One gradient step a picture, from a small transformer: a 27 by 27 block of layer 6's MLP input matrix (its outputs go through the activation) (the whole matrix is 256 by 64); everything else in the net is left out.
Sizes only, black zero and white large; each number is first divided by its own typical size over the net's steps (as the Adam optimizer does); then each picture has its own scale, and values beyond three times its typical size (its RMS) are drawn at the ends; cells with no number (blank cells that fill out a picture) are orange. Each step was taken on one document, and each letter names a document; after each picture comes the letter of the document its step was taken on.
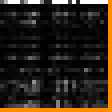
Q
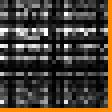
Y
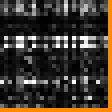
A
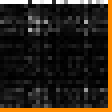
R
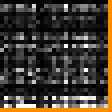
A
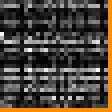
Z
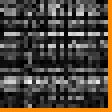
Z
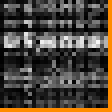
Z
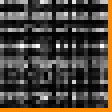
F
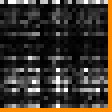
Q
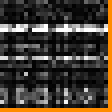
Y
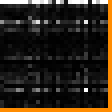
R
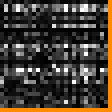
A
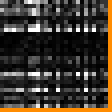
R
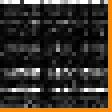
Q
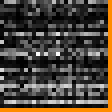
Z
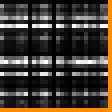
F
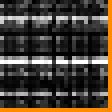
F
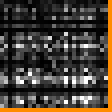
A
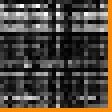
Y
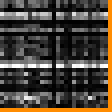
F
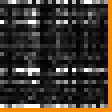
Q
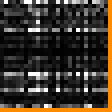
R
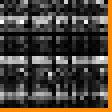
F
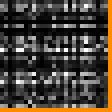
A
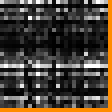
Y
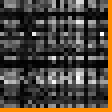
Z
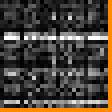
Z
